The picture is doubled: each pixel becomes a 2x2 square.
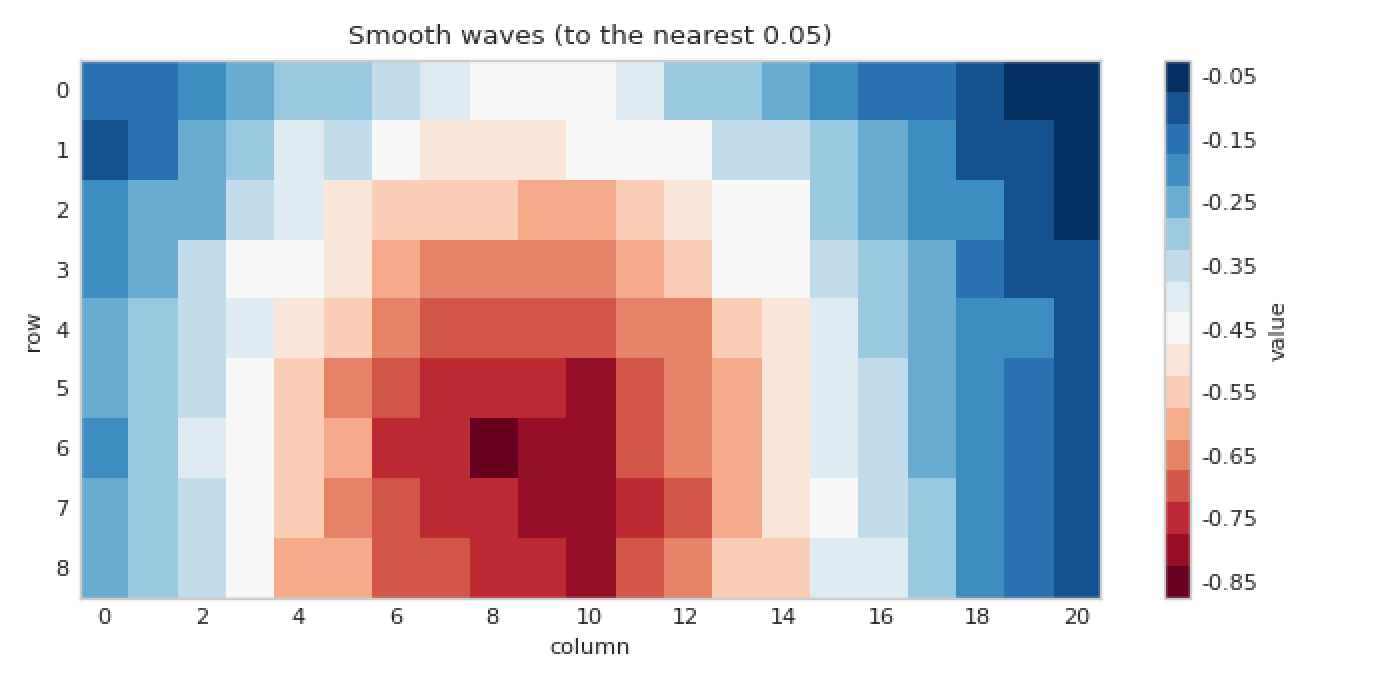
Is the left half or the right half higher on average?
right
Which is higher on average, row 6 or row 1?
row 1
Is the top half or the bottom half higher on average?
top
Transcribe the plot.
Title: Smooth waves (to the nearest 0.05)
x-axis: column, ticks 0 2 4 6 8 10 12 14 16 18 20
y-axis: row, ticks 0 1 2 3 4 5 6 7 8 (0 at the top)
Colour bar: value, ticks -0.85 -0.75 -0.65 -0.55 -0.45 -0.35 -0.25 -0.15 -0.05
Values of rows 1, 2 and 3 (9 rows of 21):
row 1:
-0.1 -0.15 -0.25 -0.3 -0.4 -0.35 -0.45 -0.5 -0.5 -0.5 -0.45 -0.45 -0.45 -0.35 -0.35 -0.3 -0.25 -0.2 -0.1 -0.1 -0.05
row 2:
-0.2 -0.25 -0.25 -0.35 -0.4 -0.5 -0.55 -0.55 -0.55 -0.6 -0.6 -0.55 -0.5 -0.45 -0.45 -0.3 -0.25 -0.2 -0.2 -0.1 -0.05
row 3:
-0.2 -0.25 -0.35 -0.45 -0.45 -0.5 -0.6 -0.65 -0.65 -0.65 -0.65 -0.6 -0.55 -0.45 -0.45 -0.35 -0.3 -0.25 -0.15 -0.1 -0.1
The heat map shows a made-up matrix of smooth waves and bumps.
